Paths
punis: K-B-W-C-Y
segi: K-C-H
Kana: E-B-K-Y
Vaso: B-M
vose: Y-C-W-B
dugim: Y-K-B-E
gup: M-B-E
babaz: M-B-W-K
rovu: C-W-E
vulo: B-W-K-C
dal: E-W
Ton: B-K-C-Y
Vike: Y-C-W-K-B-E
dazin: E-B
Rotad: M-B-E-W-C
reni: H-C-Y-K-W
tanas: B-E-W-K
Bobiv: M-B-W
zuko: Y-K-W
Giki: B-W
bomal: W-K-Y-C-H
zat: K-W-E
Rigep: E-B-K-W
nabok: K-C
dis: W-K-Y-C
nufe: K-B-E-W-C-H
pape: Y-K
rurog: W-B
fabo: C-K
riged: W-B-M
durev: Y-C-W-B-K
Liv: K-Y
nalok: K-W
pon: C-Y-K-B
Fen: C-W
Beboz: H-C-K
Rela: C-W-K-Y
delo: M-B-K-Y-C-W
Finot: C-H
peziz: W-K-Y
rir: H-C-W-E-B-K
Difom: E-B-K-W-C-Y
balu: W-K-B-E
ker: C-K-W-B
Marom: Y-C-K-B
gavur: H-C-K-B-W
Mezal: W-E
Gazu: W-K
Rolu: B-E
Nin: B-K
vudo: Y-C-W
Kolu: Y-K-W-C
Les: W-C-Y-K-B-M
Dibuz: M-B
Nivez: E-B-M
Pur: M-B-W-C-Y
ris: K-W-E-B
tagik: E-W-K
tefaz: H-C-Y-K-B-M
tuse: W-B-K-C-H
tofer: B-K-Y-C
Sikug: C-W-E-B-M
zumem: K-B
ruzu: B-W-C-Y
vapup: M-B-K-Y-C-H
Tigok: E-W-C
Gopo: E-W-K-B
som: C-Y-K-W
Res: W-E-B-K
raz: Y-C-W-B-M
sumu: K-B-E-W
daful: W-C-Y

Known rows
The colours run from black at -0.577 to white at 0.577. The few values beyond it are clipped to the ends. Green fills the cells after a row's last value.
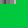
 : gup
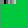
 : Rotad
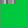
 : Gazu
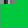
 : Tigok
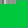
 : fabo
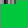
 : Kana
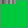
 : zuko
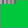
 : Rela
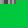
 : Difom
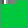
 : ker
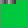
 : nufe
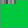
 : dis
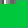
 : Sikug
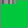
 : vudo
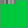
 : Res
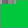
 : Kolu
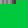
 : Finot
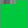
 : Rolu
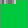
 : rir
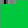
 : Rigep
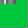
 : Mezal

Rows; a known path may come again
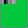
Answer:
vulo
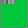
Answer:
Res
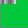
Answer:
rir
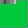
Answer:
gup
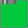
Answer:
balu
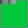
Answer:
Dibuz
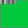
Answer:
dugim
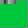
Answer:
nabok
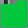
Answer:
Tigok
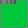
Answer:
Nivez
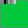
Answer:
Rotad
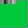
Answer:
Pur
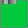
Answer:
reni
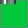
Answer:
rurog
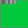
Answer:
zuko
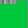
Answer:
pape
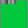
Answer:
dis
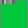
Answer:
zat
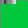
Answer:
babaz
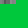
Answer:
Rolu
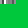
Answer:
rovu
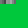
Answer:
nalok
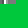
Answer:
ker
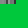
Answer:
tuse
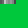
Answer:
zumem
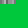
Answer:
Gazu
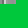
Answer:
fabo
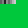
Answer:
delo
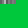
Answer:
Gopo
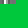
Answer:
raz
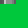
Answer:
ris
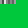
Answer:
Vike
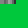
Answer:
segi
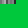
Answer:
bomal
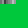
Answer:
Nin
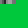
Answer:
sumu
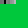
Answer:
Bobiv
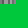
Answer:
vudo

